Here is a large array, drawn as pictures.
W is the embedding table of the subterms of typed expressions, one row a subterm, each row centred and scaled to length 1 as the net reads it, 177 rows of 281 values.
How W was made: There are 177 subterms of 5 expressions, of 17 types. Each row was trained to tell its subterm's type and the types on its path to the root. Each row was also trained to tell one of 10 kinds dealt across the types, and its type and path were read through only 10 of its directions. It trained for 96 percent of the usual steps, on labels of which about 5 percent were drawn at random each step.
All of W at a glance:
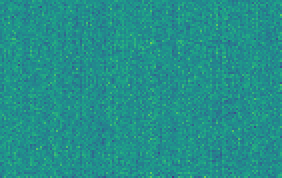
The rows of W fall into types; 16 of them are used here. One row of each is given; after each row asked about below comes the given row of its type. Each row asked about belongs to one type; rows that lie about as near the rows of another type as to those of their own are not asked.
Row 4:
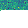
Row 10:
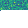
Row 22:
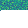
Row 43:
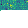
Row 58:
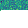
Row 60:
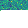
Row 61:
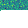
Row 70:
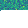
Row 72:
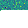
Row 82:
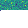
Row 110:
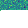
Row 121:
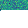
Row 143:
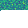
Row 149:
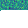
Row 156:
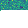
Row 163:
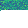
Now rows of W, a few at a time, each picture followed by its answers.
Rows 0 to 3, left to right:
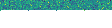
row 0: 58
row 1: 10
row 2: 10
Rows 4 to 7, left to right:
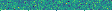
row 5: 58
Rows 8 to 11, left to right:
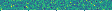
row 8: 163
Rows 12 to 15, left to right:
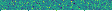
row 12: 72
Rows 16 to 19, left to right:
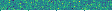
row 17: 22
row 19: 4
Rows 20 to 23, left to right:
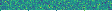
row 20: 58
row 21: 22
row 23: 110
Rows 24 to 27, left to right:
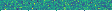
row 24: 110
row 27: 10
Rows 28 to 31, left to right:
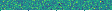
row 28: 4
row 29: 163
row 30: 156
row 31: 143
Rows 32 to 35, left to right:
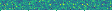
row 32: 4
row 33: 60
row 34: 4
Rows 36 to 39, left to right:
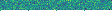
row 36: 58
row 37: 10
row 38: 60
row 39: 82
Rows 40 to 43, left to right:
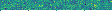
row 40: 121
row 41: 156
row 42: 61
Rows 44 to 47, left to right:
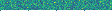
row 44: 10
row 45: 61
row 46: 121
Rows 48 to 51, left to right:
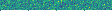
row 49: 22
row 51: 22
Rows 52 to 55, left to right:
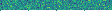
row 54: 121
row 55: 163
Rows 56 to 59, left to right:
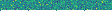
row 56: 22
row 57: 143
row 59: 149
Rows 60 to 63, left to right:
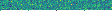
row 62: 163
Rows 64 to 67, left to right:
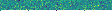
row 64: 4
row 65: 156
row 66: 163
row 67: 156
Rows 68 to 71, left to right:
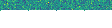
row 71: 22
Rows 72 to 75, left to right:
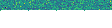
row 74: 58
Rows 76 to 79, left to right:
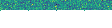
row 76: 110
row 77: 163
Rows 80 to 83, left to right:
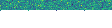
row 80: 149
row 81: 43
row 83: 121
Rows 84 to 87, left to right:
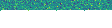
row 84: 149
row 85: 70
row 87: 61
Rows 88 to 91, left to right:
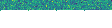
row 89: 82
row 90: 61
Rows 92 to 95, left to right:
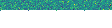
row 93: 121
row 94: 70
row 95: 143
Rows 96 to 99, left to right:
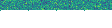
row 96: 82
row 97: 82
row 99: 149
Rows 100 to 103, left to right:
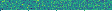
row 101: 43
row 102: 43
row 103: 43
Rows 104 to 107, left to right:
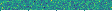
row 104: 60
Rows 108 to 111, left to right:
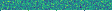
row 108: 22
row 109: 61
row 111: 121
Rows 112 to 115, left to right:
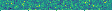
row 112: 61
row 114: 4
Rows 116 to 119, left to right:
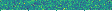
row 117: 60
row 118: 43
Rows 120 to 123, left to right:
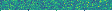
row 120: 58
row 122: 110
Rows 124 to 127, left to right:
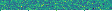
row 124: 60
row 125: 121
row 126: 82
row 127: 70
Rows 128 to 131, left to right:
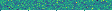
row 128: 10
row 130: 10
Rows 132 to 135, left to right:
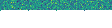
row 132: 70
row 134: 82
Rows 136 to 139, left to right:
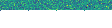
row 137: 10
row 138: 61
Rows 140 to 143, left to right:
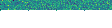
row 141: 149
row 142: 22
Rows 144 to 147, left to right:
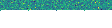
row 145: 110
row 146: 4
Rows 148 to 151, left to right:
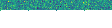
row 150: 121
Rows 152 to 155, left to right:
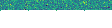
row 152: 58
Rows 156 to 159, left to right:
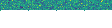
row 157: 143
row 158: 60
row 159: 110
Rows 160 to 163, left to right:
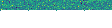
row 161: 121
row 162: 22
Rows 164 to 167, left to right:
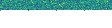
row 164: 82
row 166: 4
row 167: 143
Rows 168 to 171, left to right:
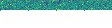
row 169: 70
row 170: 4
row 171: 82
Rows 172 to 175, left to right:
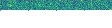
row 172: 43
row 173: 149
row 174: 82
